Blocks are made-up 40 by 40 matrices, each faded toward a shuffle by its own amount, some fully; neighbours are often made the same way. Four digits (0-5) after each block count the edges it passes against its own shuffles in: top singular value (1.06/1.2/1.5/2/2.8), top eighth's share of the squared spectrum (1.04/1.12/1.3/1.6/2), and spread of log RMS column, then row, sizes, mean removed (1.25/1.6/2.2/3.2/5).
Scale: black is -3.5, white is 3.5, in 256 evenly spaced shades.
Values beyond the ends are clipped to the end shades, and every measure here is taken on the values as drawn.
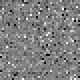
0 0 0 0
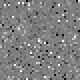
0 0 0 0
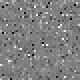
0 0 0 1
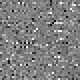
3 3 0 2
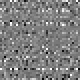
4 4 2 3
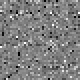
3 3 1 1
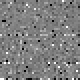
2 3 0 2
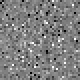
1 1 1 0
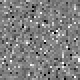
0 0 0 0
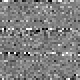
2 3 0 3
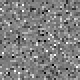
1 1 0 0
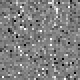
0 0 0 0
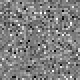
0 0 0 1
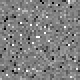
0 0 0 0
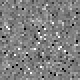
0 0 0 0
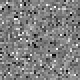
0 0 0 0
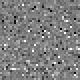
1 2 0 1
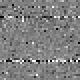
3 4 0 3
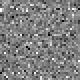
1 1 0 2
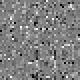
3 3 2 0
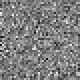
2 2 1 0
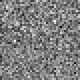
0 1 0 0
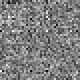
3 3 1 1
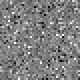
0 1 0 0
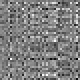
4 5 3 3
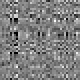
4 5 3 3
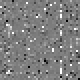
3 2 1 0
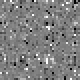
3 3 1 0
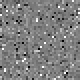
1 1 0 0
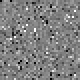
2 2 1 0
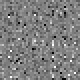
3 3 1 0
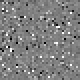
1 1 0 0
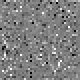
2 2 1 0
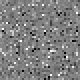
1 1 0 0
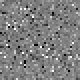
0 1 0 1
